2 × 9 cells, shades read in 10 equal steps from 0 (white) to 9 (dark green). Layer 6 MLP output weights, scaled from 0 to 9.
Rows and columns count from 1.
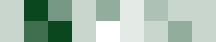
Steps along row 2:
up up down down up up up down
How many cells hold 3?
1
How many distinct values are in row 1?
6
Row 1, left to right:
2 9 5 2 4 1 3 2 2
